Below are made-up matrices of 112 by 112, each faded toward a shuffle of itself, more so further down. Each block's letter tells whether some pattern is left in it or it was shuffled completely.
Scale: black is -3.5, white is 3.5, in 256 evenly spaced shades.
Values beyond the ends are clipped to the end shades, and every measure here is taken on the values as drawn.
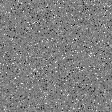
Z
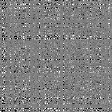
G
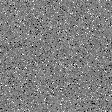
Z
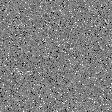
Z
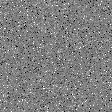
Z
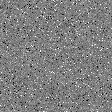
Z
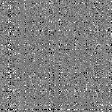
G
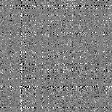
G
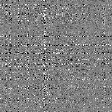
G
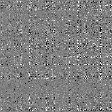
G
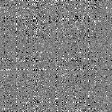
G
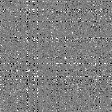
G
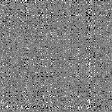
G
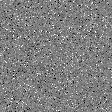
Z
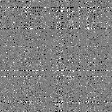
G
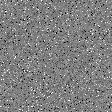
Z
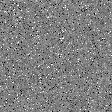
Z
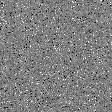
Z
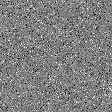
Z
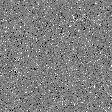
Z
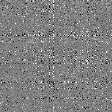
G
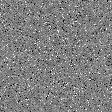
Z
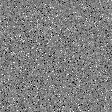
Z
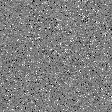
Z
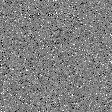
Z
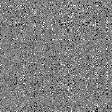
G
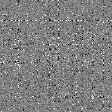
G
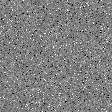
Z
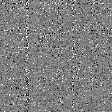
G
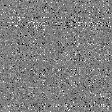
G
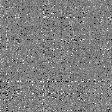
G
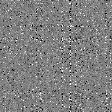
G
